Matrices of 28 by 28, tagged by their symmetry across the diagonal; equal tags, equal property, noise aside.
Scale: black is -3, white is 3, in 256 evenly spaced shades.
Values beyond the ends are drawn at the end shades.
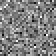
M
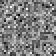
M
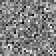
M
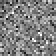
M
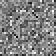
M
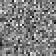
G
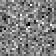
G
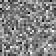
M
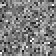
G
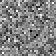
M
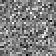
G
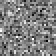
G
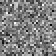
G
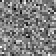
G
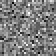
G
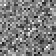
M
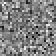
M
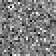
G
